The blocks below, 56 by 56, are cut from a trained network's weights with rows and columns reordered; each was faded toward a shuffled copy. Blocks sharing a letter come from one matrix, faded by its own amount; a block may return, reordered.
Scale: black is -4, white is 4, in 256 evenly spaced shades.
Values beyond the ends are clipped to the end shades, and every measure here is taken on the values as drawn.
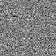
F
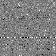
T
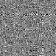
T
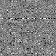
T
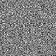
F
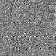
T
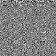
T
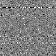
T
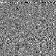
T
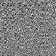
F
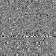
T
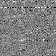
T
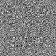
F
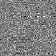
T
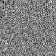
F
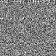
F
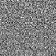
F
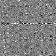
T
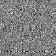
T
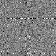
T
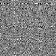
T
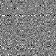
T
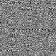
F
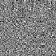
F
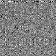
T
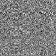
F
